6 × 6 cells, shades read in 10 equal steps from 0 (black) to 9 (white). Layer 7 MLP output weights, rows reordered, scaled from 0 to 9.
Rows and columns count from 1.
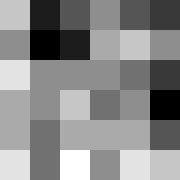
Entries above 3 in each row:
2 4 5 5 5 6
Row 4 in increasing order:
0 4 5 5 6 7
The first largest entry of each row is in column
1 5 1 3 1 3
